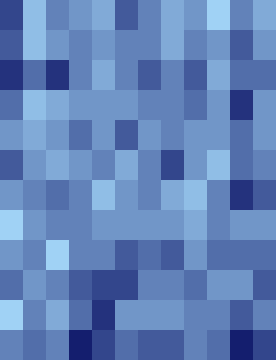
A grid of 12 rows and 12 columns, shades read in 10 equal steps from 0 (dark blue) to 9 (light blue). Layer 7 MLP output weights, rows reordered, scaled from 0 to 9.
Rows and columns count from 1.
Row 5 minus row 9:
0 2 -3 -1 1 0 2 2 0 2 0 2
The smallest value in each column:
1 4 1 0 1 2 3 2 3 4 0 2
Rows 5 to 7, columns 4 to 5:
4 6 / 6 5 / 5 8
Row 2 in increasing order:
3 3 5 5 5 5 6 6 6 6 7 8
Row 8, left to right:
9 6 5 5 6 6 6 6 7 5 6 6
